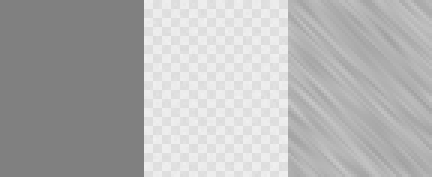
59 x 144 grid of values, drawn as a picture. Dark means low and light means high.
It is made of 1 by 3 panels. Panel 1,1: middling, flat. Panel 1,2: very high, checkered, faint in contrast. Panel 1,3: high, slanting down to the right, faint in contrast.
